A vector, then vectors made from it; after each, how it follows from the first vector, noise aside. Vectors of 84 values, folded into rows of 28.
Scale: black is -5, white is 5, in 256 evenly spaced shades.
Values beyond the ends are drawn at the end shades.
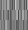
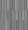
shrunk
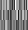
scaled up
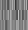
negated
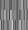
reversed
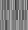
negated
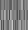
reversed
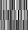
scaled up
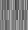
negated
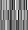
scaled up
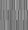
shrunk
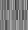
negated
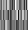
scaled up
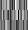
scaled up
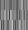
reversed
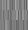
shrunk
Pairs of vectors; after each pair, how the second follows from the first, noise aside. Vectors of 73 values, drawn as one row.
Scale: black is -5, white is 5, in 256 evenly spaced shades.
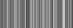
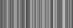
copied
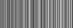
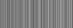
shrunk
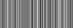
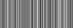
copied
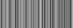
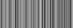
copied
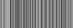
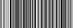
scaled up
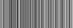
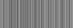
shrunk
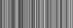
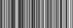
scaled up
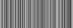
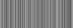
shrunk
